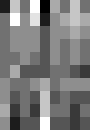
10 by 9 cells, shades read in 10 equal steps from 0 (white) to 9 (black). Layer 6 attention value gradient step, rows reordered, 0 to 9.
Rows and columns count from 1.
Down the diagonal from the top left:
8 0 4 4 6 5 4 6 5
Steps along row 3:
down same same up down same down up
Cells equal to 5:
25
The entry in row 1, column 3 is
5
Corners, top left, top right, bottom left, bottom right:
8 5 4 6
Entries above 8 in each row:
1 0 0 0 0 0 0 0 0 0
